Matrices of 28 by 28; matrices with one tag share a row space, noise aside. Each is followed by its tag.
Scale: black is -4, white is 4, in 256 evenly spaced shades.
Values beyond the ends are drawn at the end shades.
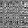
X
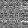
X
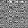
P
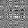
P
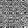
X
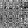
X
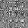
P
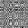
P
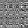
X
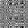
P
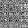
X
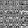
X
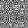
P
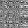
X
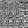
X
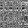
X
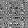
P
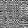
X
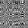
P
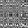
X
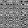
X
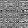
X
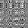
P
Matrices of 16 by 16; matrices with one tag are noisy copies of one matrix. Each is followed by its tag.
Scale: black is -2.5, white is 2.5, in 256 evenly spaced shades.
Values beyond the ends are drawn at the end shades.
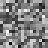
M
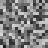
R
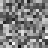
M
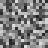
R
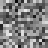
M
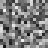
R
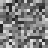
M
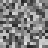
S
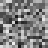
M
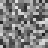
R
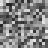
M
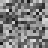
M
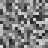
R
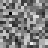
S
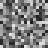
R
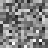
M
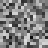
S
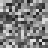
M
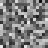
R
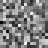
S
